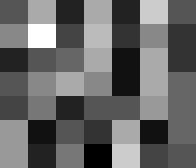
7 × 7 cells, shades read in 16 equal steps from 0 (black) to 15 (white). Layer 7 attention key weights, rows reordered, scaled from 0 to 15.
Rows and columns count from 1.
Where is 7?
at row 5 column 2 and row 7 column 3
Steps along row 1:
up down up down up down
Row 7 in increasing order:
0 2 4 5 7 9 12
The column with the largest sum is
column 6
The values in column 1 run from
2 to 9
